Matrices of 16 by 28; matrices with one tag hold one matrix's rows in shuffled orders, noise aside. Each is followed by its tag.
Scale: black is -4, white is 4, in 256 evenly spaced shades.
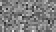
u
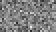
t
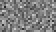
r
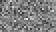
t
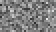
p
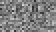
p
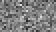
u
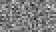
p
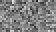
p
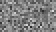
t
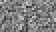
u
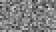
p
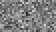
u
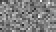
p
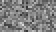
u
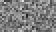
u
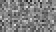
t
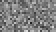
t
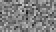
u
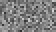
r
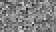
u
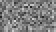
t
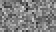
u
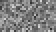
p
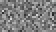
r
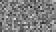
t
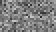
t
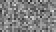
t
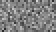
r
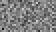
r
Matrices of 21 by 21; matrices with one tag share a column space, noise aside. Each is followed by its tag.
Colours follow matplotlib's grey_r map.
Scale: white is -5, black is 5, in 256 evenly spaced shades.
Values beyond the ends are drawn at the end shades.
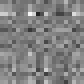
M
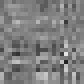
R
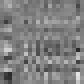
R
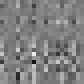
R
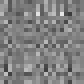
M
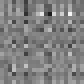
M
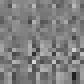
R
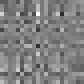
M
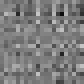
M
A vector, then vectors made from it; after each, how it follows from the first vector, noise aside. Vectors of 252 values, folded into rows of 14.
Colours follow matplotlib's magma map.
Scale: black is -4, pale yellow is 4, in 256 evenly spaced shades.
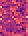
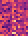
wrapped around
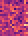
wrapped around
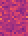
shrunk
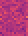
shrunk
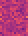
shrunk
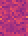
shrunk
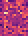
wrapped around
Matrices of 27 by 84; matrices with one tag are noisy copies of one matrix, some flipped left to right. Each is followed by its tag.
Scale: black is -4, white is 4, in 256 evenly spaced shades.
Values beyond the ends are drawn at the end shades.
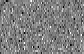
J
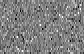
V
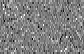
V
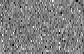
J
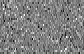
V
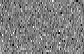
J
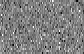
J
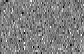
J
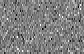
V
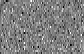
J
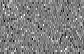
V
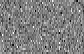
J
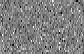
J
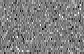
V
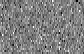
J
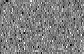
J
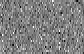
J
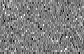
V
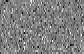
J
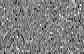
V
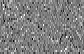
V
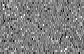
V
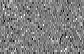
V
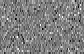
V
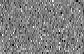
J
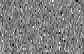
J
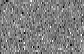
J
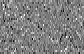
V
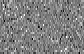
V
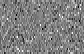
V
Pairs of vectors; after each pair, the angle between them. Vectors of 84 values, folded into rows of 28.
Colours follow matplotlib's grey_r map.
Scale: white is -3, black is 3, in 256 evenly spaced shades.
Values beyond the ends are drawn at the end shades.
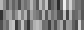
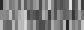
orthogonal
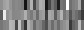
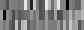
nearly opposite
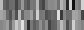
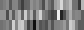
partly aligned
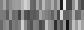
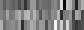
nearly opposite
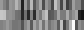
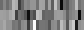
partly aligned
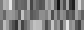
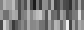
partly aligned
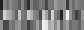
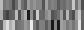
partly opposed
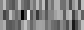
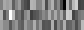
partly aligned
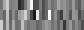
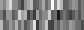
partly aligned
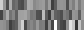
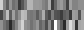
nearly parallel
